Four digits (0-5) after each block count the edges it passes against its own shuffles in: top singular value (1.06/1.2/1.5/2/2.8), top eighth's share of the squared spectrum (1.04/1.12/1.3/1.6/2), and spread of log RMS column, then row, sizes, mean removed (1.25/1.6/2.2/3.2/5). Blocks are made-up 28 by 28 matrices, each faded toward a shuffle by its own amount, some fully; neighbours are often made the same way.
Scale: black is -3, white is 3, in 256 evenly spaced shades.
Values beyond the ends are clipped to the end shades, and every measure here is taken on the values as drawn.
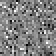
3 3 1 1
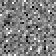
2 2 1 0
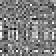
3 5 2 2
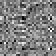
3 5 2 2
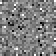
2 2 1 0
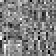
3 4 2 1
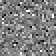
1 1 0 0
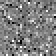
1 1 1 0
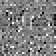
3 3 1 1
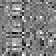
4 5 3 1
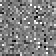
0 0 0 0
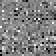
3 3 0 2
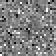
0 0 0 0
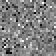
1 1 0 0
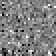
2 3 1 2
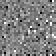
2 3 0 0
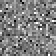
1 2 0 0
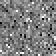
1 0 0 0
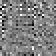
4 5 2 2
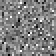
1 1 0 0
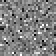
0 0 0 0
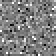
1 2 0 0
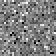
0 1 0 0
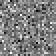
0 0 0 0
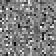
0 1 1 0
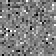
0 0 0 0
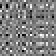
4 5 3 3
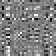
4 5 3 2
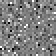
1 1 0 0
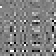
4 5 3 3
